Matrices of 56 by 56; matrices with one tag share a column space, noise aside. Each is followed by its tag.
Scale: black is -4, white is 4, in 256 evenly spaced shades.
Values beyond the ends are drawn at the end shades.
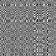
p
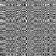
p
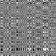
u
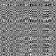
p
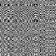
p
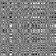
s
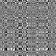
u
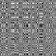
s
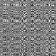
p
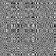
s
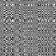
p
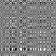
u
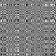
p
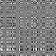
u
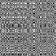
s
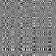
u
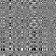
u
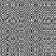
p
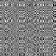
p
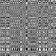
u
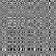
u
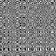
u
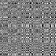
s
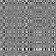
u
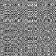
p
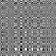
u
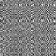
p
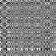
u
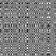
s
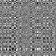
u
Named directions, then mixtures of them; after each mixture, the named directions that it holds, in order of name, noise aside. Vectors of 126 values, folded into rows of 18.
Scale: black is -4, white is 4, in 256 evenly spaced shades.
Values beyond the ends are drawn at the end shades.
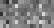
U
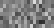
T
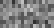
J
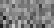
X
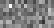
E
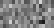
E, T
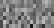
T, X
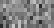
T, X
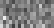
X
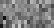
T, X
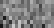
X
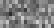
E, J, T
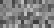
J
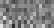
X
